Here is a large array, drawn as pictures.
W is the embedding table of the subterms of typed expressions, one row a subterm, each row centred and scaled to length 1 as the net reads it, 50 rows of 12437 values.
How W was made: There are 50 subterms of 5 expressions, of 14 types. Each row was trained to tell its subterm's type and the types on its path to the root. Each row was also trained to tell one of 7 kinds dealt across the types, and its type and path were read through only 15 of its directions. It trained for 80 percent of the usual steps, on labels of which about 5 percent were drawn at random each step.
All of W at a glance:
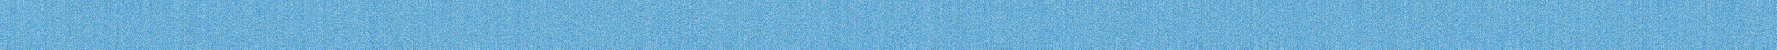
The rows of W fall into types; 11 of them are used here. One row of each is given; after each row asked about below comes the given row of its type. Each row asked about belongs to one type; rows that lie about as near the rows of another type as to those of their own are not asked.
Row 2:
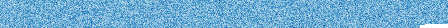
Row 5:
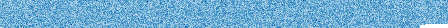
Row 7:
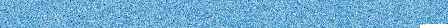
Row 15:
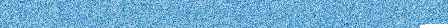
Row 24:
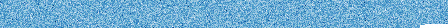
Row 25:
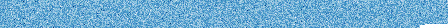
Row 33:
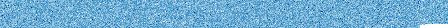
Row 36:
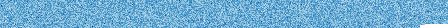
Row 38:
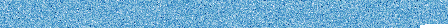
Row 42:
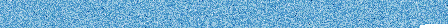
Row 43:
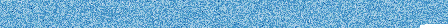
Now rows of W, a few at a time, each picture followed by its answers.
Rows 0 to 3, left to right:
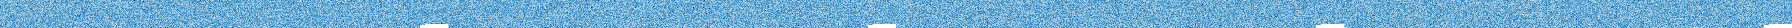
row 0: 43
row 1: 5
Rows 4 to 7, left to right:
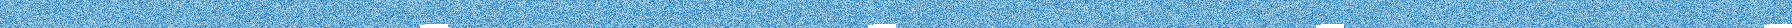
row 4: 5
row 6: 7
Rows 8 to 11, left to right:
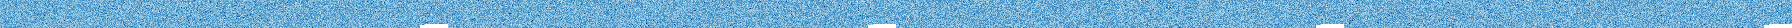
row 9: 5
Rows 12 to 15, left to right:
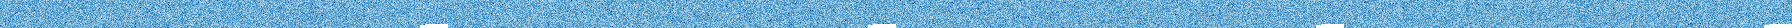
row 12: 38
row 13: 7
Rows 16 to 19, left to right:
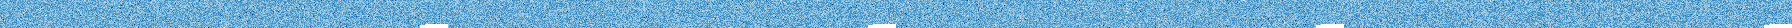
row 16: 42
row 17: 5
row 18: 36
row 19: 43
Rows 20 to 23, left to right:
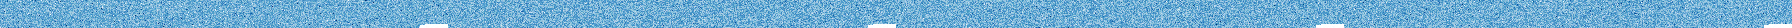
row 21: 33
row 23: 42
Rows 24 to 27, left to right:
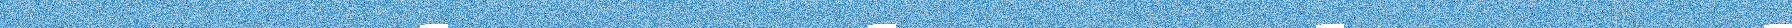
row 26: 5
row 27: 15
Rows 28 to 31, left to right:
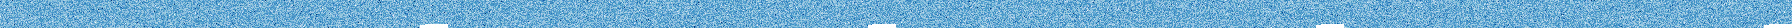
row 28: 33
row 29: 42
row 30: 38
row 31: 7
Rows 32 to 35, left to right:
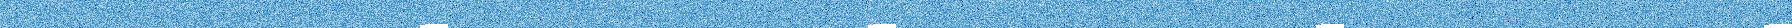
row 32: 33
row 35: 25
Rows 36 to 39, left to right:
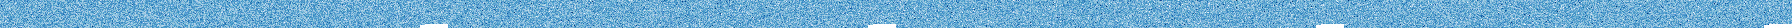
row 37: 36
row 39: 25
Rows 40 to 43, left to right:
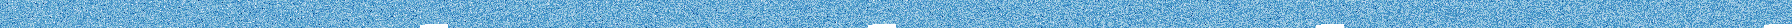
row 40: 36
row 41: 36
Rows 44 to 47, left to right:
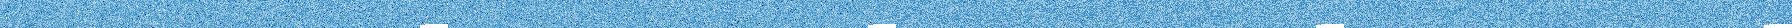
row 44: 7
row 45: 36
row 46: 15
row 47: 42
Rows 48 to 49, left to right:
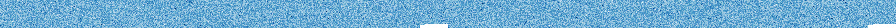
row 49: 42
